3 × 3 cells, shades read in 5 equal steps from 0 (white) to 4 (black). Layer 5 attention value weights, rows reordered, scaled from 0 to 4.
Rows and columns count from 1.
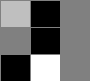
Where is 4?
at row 1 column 2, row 2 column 2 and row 3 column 1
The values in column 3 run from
2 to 2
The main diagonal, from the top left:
1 4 2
